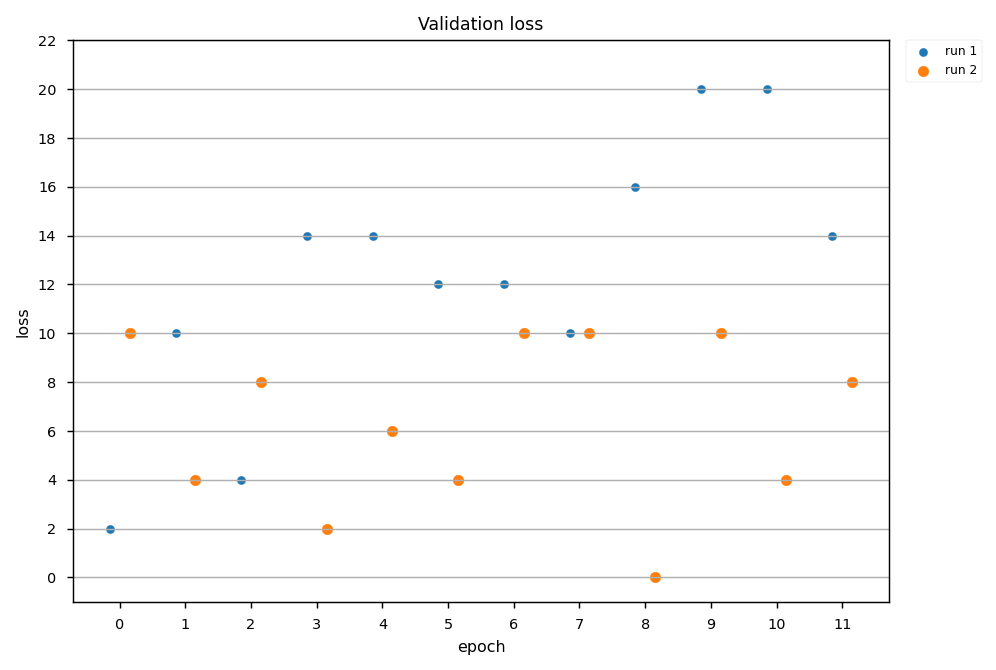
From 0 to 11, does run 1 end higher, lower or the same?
higher
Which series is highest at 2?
run 2
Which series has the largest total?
run 1
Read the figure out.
Title: Validation loss
x-axis: epoch, ticks 0 1 2 3 4 5 6 7 8 9 10 11
y-axis: loss, ticks 0 2 4 6 8 10 12 14 16 18 20 22
Legend: run 1, run 2
Values:
run 1: 2 10 4 14 14 12 12 10 16 20 20 14
run 2: 10 4 8 2 6 4 10 10 0 10 4 8
